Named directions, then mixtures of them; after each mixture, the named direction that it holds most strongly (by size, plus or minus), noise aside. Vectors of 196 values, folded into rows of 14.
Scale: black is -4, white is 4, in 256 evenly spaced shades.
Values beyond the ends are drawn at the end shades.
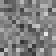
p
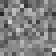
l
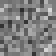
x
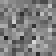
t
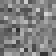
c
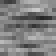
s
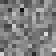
l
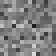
p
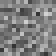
c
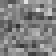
s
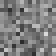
p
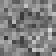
t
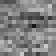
s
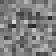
t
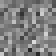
t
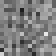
p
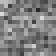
s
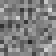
x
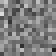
l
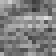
s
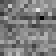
s
